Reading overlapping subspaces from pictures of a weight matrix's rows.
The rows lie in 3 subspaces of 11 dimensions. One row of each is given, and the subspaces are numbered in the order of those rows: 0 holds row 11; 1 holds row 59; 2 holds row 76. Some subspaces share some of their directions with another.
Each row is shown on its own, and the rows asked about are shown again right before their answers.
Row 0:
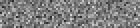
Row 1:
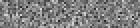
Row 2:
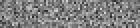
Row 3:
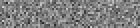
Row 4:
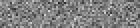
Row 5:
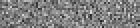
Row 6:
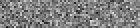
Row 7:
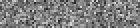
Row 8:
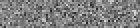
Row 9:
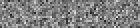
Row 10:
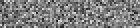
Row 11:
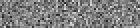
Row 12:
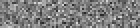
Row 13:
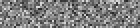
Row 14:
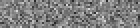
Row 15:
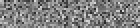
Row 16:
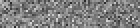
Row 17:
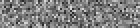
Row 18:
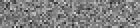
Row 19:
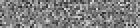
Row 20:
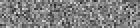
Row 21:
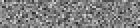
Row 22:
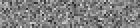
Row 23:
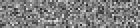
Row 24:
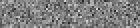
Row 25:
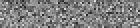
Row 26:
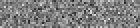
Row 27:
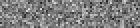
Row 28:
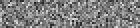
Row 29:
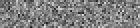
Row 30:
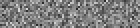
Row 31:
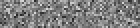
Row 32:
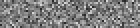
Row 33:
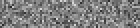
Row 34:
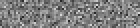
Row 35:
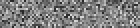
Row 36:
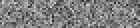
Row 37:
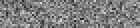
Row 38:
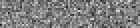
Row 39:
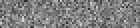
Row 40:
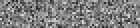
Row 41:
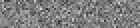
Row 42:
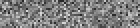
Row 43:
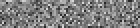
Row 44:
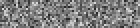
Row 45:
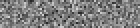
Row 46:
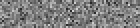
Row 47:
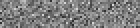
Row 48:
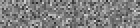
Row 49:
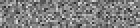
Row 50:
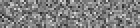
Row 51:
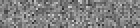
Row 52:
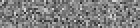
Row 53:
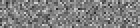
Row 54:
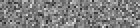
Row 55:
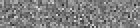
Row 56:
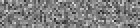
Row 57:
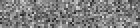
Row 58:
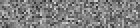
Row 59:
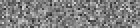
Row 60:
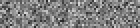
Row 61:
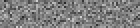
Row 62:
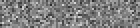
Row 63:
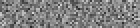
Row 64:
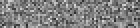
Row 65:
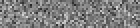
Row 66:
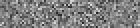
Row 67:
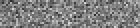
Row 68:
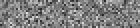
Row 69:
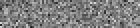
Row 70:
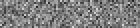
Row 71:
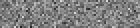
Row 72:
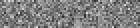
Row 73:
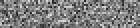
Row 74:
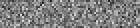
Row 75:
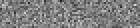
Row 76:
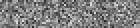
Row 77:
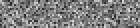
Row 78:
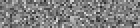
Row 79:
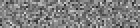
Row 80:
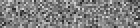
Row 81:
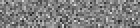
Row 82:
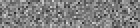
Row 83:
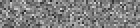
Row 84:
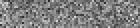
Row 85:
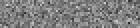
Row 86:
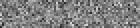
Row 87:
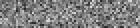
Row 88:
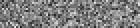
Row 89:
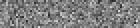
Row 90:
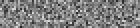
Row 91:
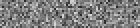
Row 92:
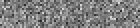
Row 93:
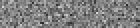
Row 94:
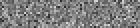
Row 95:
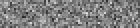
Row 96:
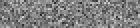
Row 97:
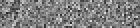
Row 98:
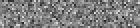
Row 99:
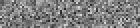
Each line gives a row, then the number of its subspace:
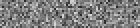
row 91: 2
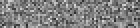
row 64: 1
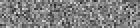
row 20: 0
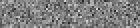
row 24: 1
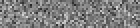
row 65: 1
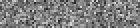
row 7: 2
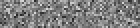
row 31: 2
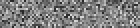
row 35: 2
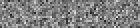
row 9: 1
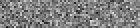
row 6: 1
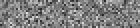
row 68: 0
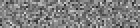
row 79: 0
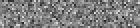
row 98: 1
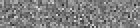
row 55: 2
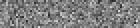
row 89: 0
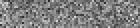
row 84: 0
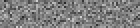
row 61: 2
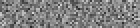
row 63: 2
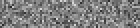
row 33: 1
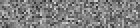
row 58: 2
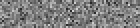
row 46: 2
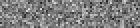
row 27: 0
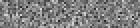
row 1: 0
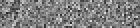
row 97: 2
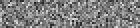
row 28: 0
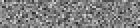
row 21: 1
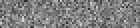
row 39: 1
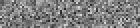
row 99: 2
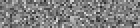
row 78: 2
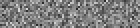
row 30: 0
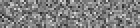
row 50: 2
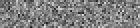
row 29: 2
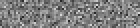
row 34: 1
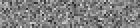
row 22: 1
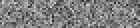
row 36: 1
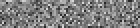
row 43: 2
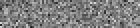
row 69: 0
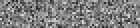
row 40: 2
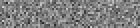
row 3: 2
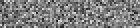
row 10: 0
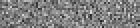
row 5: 2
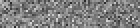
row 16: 0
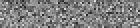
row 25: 2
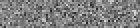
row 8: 0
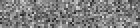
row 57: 2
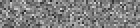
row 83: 2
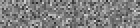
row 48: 1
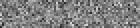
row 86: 0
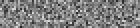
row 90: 0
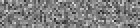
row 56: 1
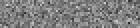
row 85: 2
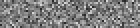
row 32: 0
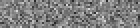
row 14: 2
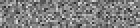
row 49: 0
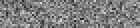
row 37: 2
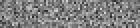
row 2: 0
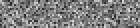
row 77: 0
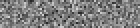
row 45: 2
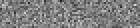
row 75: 0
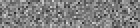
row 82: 0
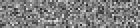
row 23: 0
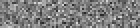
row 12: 0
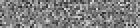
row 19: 1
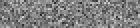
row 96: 2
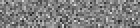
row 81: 2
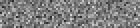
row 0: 1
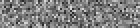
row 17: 2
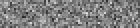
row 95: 0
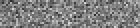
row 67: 1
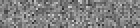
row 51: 0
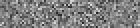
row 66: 2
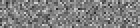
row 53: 1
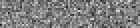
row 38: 1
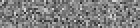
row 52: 0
